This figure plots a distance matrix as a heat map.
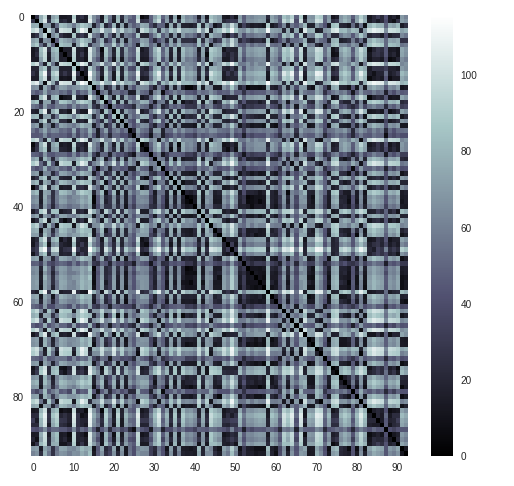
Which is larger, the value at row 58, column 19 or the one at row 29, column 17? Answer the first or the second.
the first
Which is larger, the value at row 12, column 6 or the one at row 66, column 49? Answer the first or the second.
the second
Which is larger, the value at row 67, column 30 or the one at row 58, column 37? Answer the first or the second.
the second
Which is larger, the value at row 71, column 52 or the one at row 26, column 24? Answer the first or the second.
the second
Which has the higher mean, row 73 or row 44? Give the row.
44
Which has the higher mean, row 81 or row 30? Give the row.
81
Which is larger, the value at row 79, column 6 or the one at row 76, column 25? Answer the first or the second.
the first
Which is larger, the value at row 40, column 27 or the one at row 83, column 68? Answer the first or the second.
the second
